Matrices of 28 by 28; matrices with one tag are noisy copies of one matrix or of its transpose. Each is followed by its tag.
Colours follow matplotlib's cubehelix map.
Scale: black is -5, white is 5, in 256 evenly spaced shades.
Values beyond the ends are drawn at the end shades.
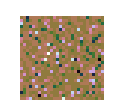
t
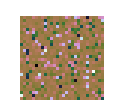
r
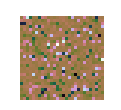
t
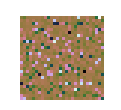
r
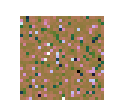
t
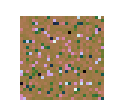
r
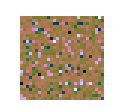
r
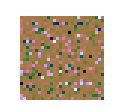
r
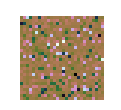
t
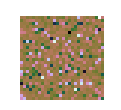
r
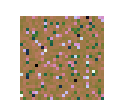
r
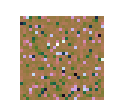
t
